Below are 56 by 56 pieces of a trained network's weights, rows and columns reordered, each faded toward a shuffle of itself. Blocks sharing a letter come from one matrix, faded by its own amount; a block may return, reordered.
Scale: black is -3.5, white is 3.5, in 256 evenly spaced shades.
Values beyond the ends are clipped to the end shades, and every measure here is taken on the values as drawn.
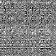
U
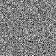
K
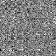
K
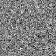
K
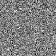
K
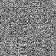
K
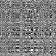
U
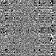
U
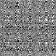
U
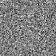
K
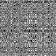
U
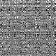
U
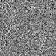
K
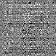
U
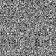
K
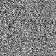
K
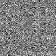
K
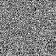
K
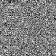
K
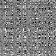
U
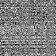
U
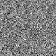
K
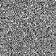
K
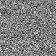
K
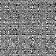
U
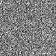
K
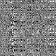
U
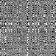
U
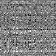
U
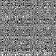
U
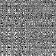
U
